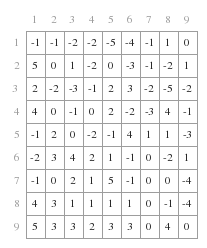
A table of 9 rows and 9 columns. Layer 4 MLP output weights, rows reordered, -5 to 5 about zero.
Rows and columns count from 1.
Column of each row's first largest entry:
8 1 6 1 6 3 5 1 1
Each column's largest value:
5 3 4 2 5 4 1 4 1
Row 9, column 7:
0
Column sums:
15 8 5 -1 8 0 -6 0 -12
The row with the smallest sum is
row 1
